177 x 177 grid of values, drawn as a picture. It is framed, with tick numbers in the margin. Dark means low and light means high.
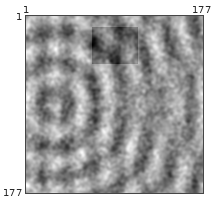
Concentric rings centre on the middle left. The values follow a bell shape. The ninth with the lowest average is the top middle. There are no lone odd cells. Upright stripes repeat 7 times across the table. An odd patch, lower than its surroundings, sits in the top middle.
